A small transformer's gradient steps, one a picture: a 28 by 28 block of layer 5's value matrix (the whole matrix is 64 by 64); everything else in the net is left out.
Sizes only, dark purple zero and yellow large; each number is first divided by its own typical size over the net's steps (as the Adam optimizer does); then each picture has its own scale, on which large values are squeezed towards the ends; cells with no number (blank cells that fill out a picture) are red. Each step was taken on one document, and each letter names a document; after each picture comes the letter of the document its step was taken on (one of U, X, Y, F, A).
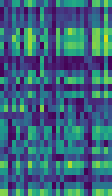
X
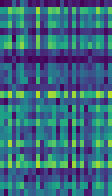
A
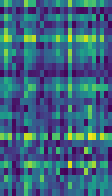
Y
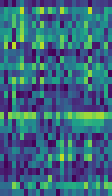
A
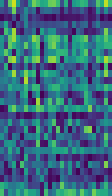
A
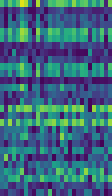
A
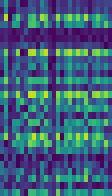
X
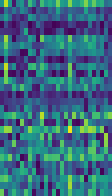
Y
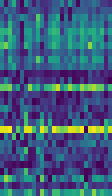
Y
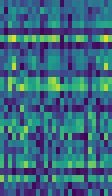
Y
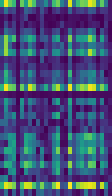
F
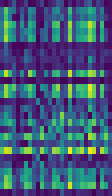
F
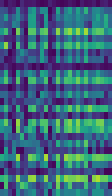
X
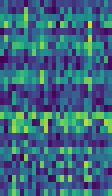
A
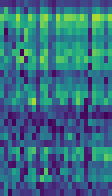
X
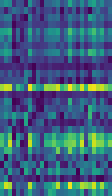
F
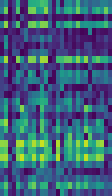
X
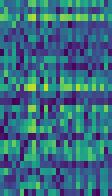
X
